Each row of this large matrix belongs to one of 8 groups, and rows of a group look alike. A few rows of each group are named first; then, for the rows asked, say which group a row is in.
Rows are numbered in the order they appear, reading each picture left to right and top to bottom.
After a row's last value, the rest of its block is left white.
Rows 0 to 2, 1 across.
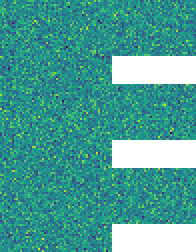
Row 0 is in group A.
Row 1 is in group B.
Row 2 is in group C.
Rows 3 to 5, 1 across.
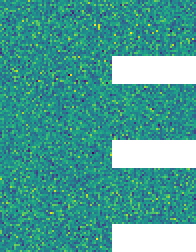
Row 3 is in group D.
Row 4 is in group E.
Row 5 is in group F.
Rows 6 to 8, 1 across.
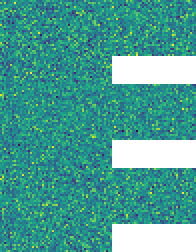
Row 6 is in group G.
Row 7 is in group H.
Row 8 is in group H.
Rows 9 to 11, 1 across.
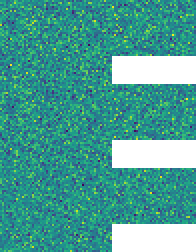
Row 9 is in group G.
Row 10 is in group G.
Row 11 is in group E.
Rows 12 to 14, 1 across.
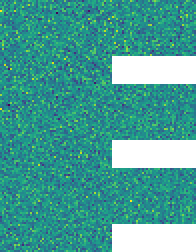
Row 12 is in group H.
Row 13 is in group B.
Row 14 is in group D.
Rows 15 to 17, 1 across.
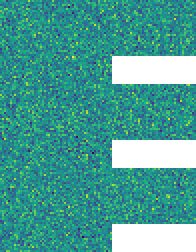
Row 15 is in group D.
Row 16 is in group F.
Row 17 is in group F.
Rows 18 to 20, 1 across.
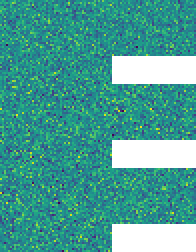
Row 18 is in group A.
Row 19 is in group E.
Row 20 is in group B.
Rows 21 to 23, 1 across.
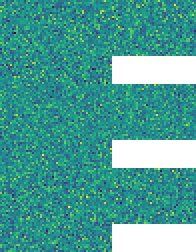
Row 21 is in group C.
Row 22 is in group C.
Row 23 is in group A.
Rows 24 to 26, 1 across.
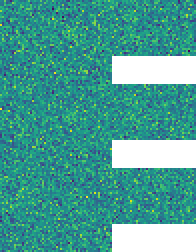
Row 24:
B
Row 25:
B
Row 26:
D
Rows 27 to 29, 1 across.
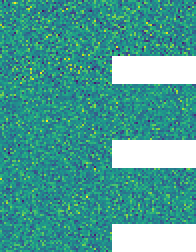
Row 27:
E
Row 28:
H
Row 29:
F
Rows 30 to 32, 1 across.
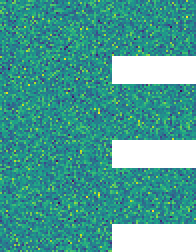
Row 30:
A
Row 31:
D
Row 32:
D
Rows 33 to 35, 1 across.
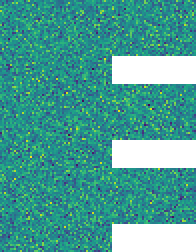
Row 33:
C
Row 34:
E
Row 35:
A
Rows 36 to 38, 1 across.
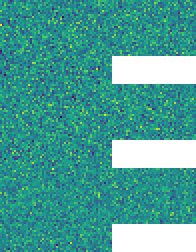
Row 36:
B
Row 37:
E
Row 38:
D
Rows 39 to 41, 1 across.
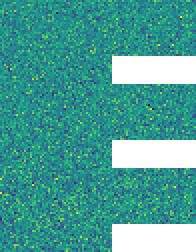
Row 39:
H
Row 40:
E
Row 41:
B
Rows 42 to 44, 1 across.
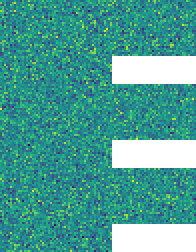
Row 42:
H
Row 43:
G
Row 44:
F
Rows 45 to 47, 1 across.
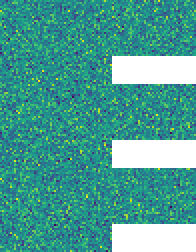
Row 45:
C
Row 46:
D
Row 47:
F
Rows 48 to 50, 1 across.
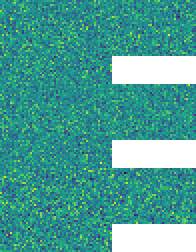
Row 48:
F
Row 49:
F
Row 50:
G
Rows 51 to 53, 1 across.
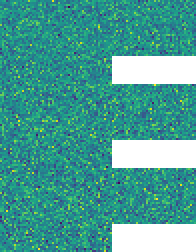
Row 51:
D
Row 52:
H
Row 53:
C
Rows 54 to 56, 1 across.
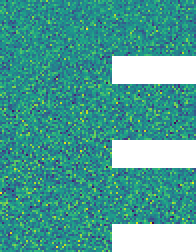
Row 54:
A
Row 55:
A
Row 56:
G
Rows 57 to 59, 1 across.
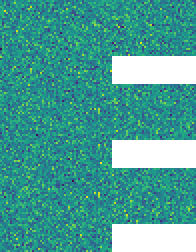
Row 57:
E
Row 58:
D
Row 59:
D
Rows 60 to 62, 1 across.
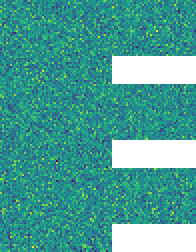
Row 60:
C
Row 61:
A
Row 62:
H
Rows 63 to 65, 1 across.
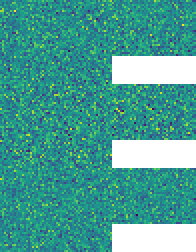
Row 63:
H
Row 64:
E
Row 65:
H
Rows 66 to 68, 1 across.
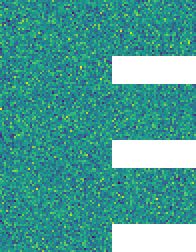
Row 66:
D
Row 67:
B
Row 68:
C
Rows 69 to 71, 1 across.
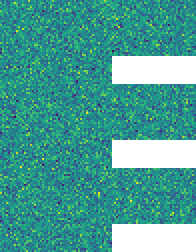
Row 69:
E
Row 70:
A
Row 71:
D
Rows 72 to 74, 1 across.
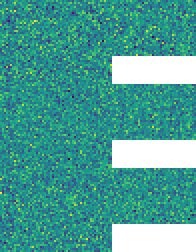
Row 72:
G
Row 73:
D
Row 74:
B
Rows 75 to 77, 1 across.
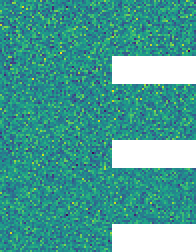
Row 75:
B
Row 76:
C
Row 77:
G
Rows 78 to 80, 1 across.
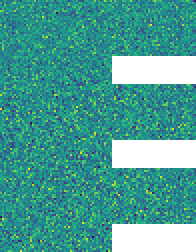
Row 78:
H
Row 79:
B
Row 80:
E
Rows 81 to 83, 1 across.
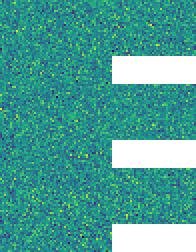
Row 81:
E
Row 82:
B
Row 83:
F
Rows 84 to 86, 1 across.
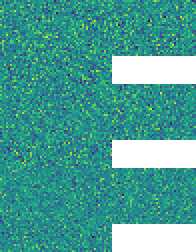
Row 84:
H
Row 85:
E
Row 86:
C
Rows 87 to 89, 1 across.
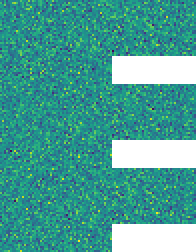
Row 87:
E
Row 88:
E
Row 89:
E
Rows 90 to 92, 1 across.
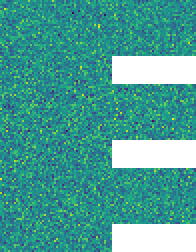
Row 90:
D
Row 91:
G
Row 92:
B
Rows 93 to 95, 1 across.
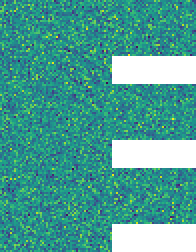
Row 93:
H
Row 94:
G
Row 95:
G
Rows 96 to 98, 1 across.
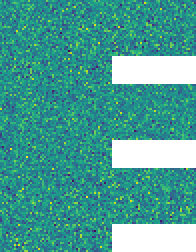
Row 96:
E
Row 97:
G
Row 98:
D
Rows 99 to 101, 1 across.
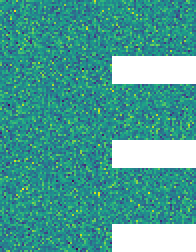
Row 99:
F
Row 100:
D
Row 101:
D
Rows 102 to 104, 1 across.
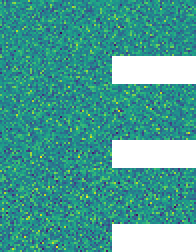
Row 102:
E
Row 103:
E
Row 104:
A
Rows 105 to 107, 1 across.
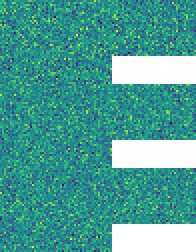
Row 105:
A
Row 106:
F
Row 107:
B
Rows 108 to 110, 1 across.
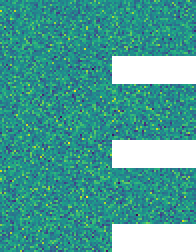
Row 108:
F
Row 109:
E
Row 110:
A
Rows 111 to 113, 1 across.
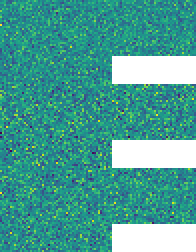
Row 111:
B
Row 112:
C
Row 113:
G
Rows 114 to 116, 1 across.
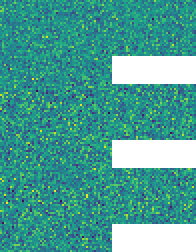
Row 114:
H
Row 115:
G
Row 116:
F
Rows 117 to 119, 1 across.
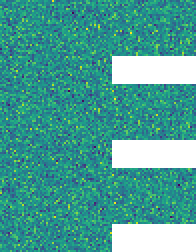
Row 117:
D
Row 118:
D
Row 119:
G
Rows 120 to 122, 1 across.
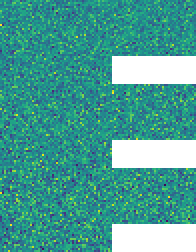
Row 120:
B
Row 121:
C
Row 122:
B
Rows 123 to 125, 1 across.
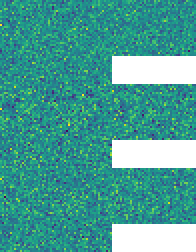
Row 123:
B
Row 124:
G
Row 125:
F
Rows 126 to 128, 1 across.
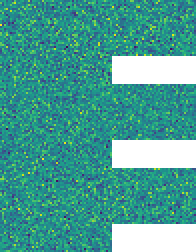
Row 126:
G
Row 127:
A
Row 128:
H
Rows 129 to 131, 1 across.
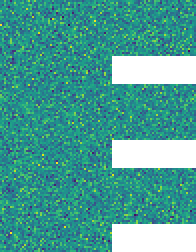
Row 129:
B
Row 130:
C
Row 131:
G
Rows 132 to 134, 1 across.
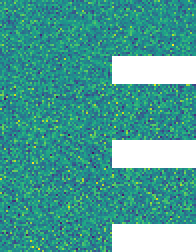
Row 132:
G
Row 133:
H
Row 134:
C
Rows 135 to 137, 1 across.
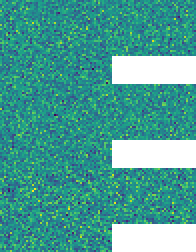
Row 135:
F
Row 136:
B
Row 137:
G
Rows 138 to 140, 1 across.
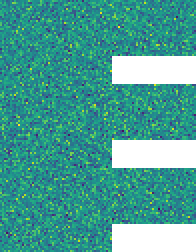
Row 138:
E
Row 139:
H
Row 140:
E
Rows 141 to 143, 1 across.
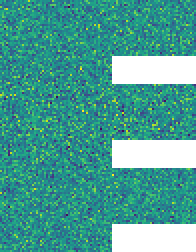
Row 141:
D
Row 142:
H
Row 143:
G
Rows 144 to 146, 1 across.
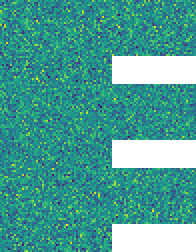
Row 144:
C
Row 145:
A
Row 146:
D
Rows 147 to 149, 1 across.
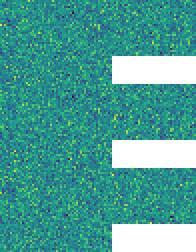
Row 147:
D
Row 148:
D
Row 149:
G
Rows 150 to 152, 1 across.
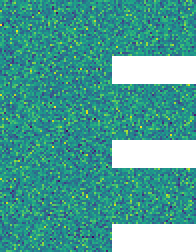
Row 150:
B
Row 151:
F
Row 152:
F
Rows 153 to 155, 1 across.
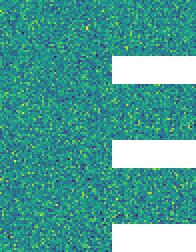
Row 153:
F
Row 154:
D
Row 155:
H
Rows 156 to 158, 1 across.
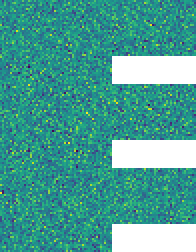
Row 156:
E
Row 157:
E
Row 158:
B
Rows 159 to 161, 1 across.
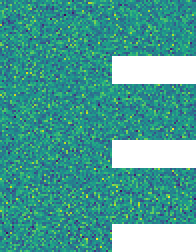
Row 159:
G
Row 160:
A
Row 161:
F
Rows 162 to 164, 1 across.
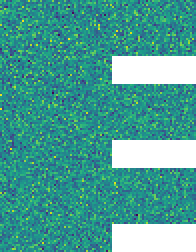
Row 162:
D
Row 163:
B
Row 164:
A
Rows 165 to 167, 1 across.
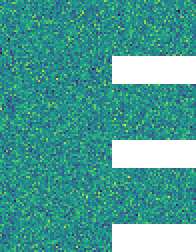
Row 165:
C
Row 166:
G
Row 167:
A
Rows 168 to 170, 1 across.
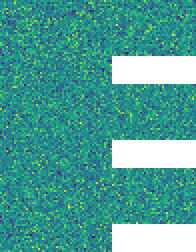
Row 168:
G
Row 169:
C
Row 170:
C
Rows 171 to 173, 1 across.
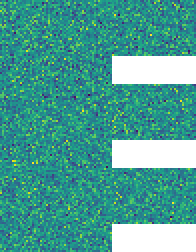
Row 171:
A
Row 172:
H
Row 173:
G
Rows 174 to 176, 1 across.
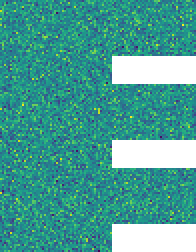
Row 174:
H
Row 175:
D
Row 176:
B
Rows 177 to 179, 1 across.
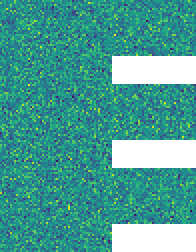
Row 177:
G
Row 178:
D
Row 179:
G
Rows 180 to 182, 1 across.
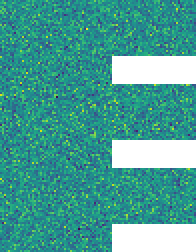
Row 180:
A
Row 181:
H
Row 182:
F
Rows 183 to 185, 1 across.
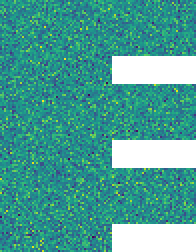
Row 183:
A
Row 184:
H
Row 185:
C
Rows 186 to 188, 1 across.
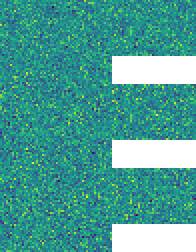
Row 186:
G
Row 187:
C
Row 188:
F
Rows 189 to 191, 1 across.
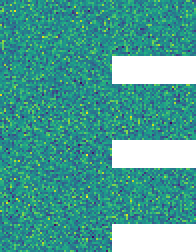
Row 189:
H
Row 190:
F
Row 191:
F
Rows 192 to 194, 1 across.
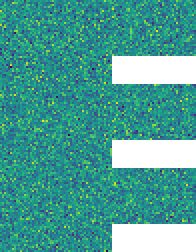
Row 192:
C
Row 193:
H
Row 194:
A
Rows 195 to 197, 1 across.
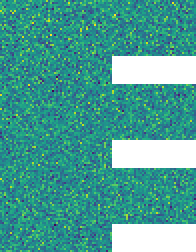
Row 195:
A
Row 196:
C
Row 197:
F
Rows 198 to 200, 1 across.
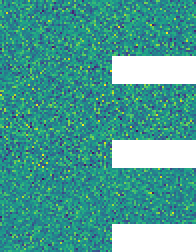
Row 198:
E
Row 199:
C
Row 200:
E
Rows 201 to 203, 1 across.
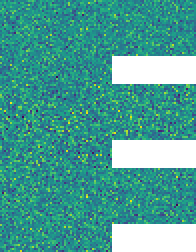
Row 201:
A
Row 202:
F
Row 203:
A
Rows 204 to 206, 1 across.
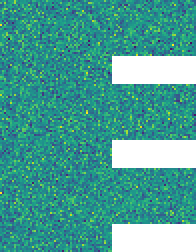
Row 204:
G
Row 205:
F
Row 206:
B
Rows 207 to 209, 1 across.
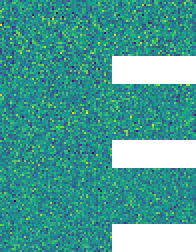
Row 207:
B
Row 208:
F
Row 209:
A
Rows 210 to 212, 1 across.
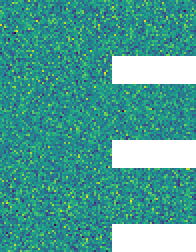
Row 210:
C
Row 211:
E
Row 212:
F
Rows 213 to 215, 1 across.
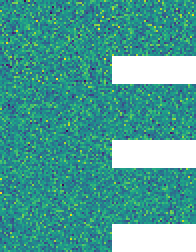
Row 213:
C
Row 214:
G
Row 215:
B
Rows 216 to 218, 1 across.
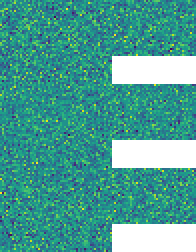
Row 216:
G
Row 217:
H
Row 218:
C
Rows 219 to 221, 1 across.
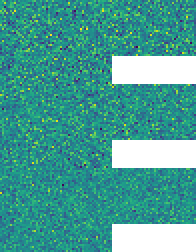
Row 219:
A
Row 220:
H
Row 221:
B
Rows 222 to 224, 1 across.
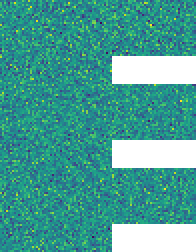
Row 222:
E
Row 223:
H
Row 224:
C
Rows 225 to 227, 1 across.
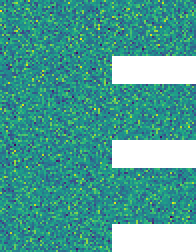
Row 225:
C
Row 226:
D
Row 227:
G
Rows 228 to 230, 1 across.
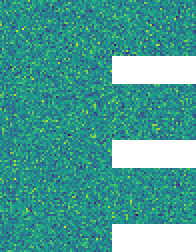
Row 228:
E
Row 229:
H
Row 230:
F
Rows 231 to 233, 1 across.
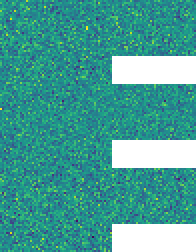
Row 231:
F
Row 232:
B
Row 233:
C
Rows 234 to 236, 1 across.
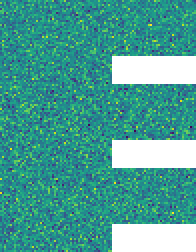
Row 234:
H
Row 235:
G
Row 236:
B
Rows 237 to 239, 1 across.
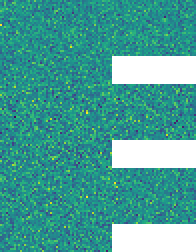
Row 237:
B
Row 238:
A
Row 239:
A
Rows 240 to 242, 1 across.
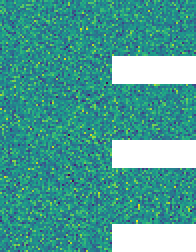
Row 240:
A
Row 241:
H
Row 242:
D
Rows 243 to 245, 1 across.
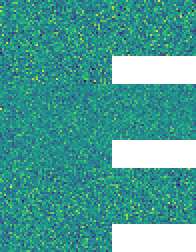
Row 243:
C
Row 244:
B
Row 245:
F
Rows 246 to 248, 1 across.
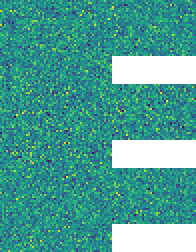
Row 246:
G
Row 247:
E
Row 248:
E
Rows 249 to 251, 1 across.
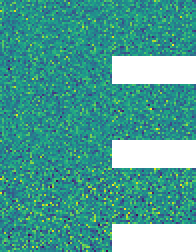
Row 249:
H
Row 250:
E
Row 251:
H
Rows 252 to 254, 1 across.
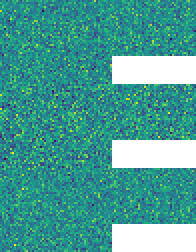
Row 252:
F
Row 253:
B
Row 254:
D
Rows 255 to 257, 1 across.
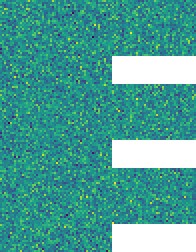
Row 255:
D
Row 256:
C
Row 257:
A
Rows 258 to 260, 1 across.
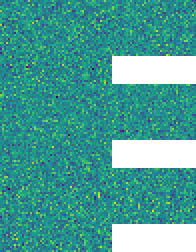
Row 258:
C
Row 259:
H
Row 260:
D
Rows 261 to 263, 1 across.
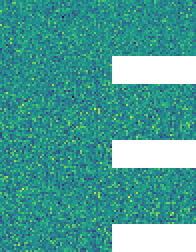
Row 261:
B
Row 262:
D
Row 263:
D
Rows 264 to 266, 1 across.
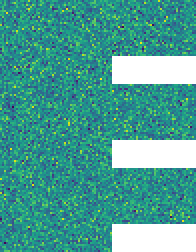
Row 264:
E
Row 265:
G
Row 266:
B
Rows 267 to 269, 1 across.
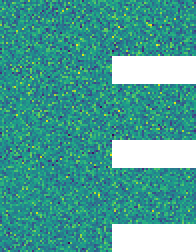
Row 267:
E
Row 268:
E
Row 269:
D
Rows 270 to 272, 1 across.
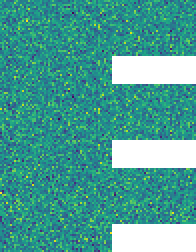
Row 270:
D
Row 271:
D
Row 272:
B
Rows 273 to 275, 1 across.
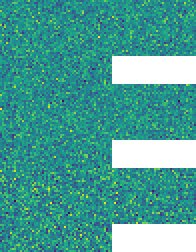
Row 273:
C
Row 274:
B
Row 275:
A
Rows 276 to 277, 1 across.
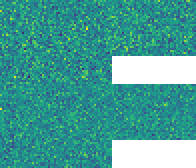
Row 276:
F
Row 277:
B
